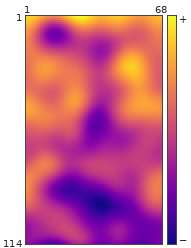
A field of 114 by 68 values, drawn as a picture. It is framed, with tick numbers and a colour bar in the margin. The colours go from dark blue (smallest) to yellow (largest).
There is an overall slope up to the top. The bottom middle is the ninth with the lowest average. No lone cell stands out from its neighbours.
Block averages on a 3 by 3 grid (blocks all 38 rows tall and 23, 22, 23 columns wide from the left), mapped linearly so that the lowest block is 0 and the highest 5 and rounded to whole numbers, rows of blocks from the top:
4 3 5 | 4 2 3 | 2 0 1
